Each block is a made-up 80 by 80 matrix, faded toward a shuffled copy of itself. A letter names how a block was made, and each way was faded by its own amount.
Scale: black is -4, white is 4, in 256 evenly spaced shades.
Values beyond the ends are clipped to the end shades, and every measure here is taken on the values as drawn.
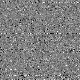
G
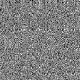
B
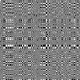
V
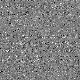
G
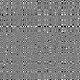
V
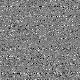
G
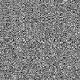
B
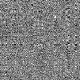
B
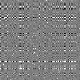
V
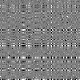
V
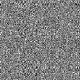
B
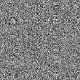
B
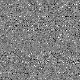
G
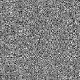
B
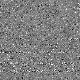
G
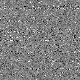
G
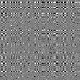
V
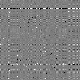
V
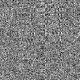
B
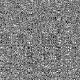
B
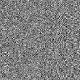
B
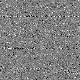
G
